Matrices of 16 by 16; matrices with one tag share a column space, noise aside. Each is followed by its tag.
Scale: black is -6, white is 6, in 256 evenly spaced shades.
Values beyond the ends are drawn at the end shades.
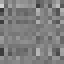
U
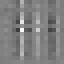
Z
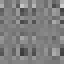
U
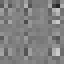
U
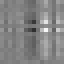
Z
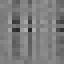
Z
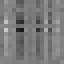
Z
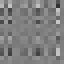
U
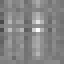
Z
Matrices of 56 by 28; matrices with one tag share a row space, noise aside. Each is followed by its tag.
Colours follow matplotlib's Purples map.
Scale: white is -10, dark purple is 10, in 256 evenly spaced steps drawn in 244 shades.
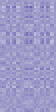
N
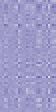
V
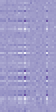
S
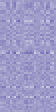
N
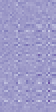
V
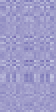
N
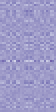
N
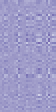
V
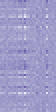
S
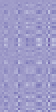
V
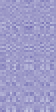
N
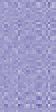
V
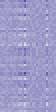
S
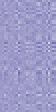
V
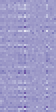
S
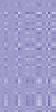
V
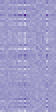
S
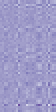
V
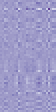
V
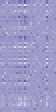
S
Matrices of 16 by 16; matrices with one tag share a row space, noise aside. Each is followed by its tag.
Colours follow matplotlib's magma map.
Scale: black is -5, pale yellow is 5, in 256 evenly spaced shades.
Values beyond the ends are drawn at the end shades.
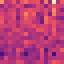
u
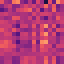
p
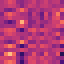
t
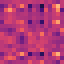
t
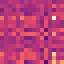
u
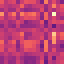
u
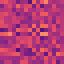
p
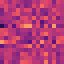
p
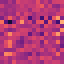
t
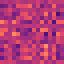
p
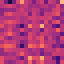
t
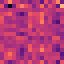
t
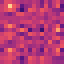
t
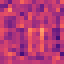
t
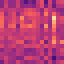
u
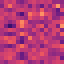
t
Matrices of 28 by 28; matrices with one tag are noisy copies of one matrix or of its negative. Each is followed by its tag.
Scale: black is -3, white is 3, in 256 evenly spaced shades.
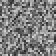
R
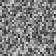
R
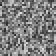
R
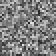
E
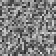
R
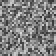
R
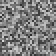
E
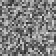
R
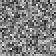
E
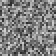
R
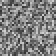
R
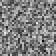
R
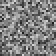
E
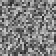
R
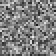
E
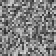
R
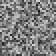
E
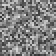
E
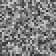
E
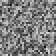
R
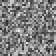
R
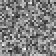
E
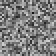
E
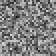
E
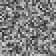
E
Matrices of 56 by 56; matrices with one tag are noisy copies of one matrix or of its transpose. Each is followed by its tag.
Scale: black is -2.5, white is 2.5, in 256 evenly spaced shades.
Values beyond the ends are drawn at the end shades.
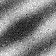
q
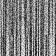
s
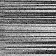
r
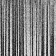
r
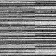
s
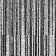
s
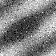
q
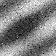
q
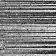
r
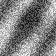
q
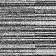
s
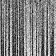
r
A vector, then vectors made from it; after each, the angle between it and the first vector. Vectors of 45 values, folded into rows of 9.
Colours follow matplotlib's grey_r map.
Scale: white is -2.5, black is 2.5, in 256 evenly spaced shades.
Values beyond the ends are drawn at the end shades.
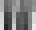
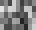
partly aligned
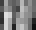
nearly opposite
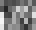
partly aligned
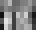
nearly opposite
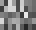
orthogonal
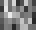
partly opposed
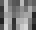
nearly opposite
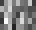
partly opposed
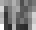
nearly parallel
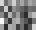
partly aligned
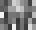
partly aligned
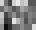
partly aligned
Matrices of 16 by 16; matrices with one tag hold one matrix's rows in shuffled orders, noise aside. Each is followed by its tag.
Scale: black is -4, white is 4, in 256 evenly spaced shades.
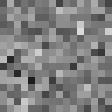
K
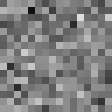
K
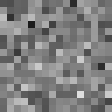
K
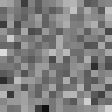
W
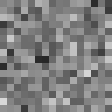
W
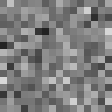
W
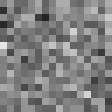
W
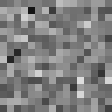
K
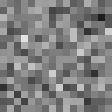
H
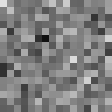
W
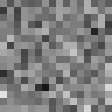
W
